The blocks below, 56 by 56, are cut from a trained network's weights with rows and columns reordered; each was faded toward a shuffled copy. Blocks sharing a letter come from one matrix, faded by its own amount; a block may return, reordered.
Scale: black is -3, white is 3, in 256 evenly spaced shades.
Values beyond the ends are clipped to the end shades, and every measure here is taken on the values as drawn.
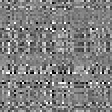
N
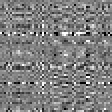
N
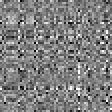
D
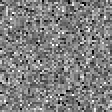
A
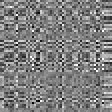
N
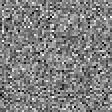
A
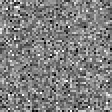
A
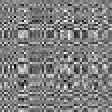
N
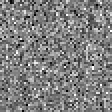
A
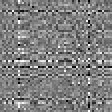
D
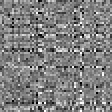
D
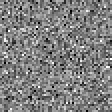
A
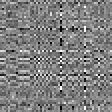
D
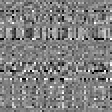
N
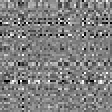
N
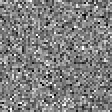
A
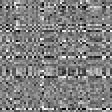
D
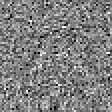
A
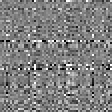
N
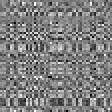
N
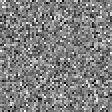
A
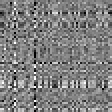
D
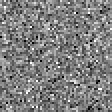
A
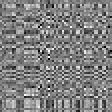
N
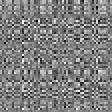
N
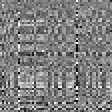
D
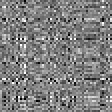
D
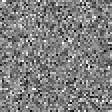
A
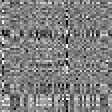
D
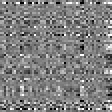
N
